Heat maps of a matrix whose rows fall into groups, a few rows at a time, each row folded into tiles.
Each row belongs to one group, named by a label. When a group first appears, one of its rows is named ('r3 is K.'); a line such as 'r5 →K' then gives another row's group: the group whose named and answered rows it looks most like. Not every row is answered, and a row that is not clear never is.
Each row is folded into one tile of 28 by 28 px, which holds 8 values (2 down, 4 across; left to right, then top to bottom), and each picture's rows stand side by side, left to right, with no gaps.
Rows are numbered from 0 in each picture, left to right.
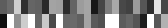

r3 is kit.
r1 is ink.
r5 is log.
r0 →log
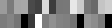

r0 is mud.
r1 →log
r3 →mud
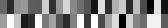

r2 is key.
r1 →log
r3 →log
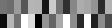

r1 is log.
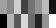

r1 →key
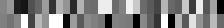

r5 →kit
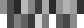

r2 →key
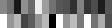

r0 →ink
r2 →ink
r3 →ink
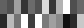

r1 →log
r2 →key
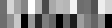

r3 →mud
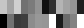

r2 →key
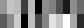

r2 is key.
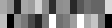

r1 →key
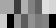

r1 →mud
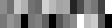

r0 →mud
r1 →mud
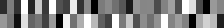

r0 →kit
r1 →kit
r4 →ink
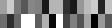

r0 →key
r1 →ink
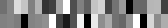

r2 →key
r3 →log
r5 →log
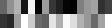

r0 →key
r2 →ink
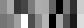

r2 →kit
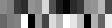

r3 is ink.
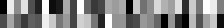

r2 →kit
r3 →kit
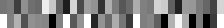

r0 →ink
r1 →mud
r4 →kit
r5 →mud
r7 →kit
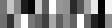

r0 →key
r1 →kit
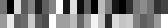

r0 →log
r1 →kit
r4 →ink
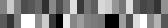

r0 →key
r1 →ink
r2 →log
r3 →mud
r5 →ink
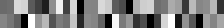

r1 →ink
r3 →mud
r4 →ink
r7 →log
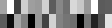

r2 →mud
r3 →key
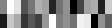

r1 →key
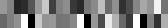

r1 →log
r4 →kit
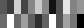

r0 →log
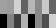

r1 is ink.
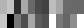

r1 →kit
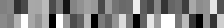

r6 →ink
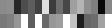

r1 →log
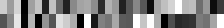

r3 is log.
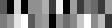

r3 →ink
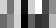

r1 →key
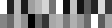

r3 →log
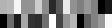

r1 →key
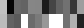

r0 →kit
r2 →ink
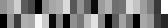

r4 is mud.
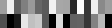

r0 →key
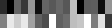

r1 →kit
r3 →ink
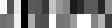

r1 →kit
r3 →ink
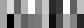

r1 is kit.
